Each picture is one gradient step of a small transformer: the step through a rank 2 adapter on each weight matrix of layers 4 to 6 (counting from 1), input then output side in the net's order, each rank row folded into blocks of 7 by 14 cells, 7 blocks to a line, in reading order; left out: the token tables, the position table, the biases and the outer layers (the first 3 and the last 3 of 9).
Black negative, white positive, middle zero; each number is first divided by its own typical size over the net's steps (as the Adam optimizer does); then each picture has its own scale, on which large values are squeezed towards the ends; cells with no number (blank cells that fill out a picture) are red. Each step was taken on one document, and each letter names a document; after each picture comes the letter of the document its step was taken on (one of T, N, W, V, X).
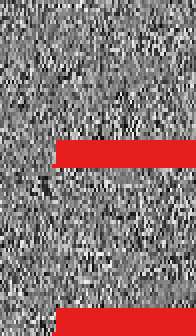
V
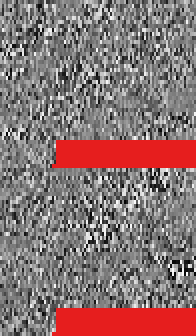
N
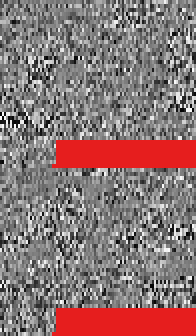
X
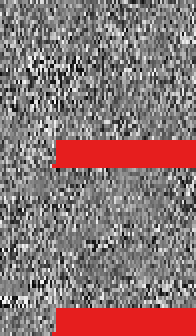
X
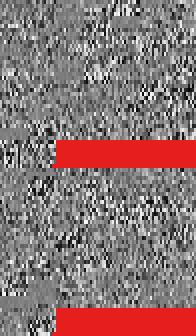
V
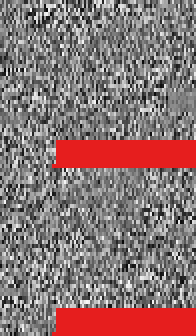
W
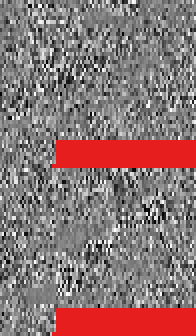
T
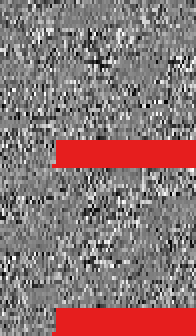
T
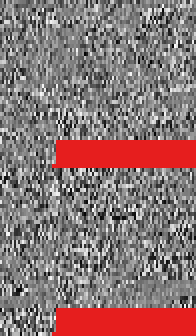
V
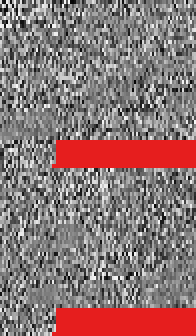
V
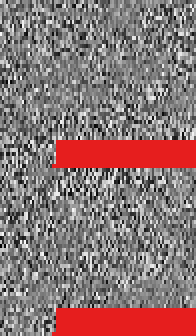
V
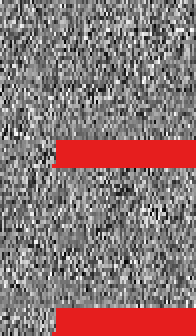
N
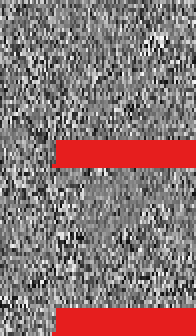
X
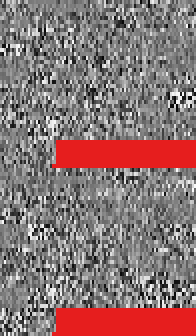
X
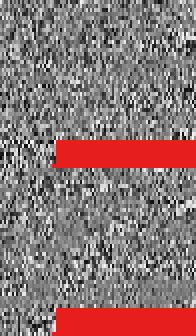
V
